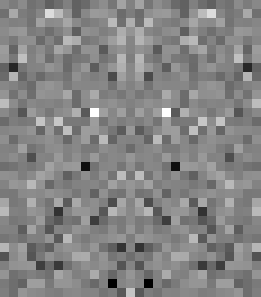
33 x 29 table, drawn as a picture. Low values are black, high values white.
Average level on the scale: 50%. Stripes: none. Slope: none. Grain: fine. Mirror symmetry: left to right. Seam: none. Odd rows or columns: none.
